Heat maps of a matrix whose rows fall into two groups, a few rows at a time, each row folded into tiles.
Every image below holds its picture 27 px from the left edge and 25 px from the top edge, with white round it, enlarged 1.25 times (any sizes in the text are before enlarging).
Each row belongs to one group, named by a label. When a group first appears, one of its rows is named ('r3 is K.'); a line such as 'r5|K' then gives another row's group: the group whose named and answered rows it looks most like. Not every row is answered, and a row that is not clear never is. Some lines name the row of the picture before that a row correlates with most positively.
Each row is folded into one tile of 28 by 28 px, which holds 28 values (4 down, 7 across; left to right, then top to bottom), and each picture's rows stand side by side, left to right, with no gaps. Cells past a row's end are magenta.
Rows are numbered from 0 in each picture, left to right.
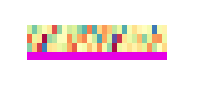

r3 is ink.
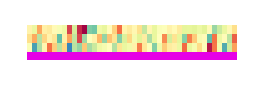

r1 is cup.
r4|ink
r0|cup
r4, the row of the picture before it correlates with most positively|2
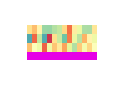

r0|ink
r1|ink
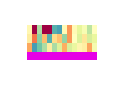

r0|cup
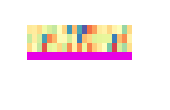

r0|ink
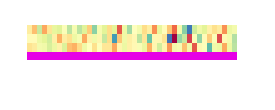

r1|ink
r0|cup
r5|cup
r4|ink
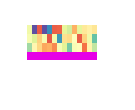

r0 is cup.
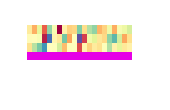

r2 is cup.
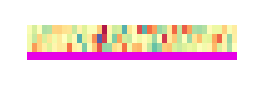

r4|cup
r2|ink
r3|cup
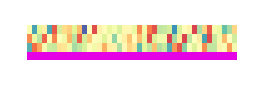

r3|cup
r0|ink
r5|ink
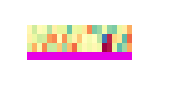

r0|ink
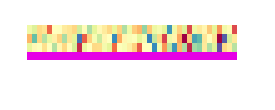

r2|ink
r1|ink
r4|cup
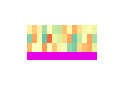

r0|ink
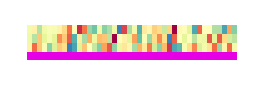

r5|ink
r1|cup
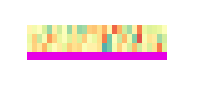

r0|ink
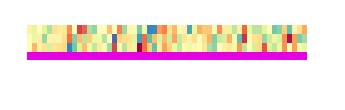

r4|ink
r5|cup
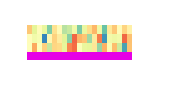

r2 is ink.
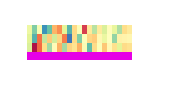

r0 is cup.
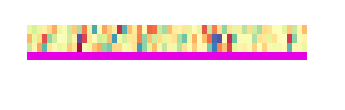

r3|cup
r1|ink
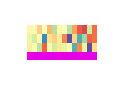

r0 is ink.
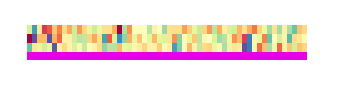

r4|cup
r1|cup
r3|ink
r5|cup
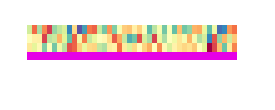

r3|ink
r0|cup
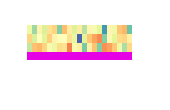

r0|ink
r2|ink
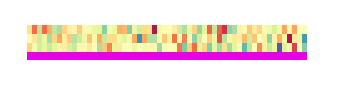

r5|cup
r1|cup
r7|cup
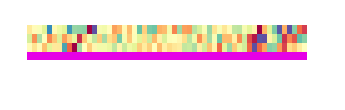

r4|cup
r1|ink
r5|ink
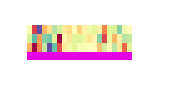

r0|cup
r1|cup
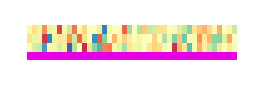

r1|cup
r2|ink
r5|cup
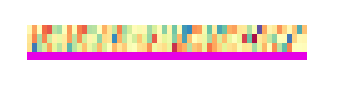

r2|ink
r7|ink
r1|cup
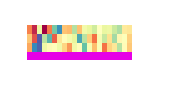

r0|cup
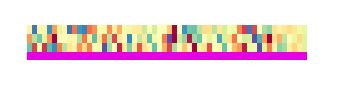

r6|cup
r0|ink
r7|cup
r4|ink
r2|cup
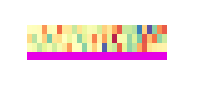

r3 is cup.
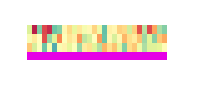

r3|cup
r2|ink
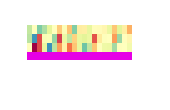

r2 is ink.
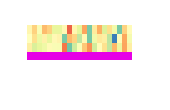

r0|cup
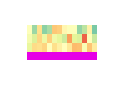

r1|ink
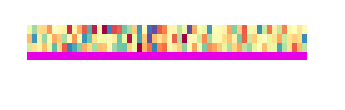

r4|ink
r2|cup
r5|ink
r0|ink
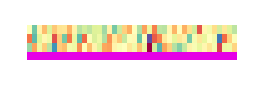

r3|ink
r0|ink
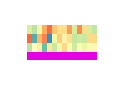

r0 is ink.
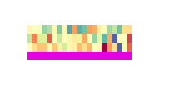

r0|ink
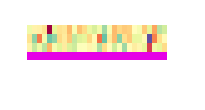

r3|ink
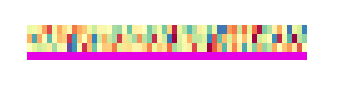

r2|ink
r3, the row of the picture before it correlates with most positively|3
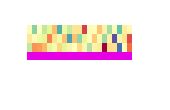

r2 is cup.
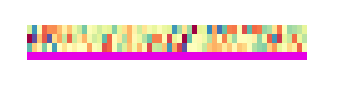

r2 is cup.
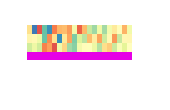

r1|cup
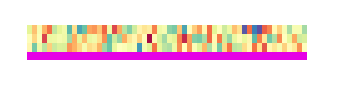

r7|ink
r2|cup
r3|cup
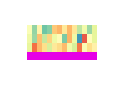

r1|ink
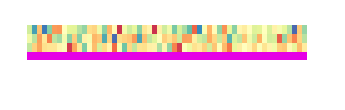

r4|ink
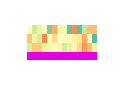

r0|ink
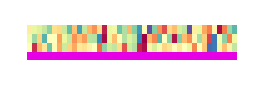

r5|cup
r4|ink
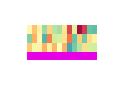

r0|ink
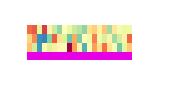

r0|cup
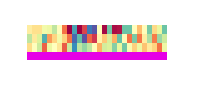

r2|cup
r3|ink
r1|cup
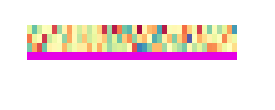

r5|ink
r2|cup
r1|ink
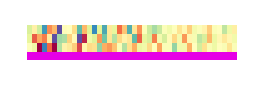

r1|ink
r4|cup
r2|ink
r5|ink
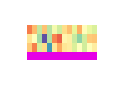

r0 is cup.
